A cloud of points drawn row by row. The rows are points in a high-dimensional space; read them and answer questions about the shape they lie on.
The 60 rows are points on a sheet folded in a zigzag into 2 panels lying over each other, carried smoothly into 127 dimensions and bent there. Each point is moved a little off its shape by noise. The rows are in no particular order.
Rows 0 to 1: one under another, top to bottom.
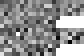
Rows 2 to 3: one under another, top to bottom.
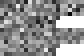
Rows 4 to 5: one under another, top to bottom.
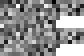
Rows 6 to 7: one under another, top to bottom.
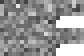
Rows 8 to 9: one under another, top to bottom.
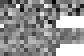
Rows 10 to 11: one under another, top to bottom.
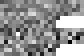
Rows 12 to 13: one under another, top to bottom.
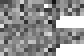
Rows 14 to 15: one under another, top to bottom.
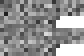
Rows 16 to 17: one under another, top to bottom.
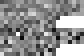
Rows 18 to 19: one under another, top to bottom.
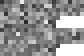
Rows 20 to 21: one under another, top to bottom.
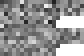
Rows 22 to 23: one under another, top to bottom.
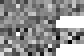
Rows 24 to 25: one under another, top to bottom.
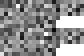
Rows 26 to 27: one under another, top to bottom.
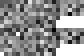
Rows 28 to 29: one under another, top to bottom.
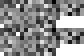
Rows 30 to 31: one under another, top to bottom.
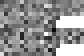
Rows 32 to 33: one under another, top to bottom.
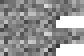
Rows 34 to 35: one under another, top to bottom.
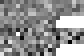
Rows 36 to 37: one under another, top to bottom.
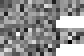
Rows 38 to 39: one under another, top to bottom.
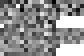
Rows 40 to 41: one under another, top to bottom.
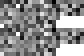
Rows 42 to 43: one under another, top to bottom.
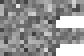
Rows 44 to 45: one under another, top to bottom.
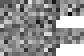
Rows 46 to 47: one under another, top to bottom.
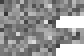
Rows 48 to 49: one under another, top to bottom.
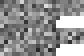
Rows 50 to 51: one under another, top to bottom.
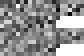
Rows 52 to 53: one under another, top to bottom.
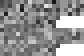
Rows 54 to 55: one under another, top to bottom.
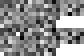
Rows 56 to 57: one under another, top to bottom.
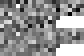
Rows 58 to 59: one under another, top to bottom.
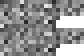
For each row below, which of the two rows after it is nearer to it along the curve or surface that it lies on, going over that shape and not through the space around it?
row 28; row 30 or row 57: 30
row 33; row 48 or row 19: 48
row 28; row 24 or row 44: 44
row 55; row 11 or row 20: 11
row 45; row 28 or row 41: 28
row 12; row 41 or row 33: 33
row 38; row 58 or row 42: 58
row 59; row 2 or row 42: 2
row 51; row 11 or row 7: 7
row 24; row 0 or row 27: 27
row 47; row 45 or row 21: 21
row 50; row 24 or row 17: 17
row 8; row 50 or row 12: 50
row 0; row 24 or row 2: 2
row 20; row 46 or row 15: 15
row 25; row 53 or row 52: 52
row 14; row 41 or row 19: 19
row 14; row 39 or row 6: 6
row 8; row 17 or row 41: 41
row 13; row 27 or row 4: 27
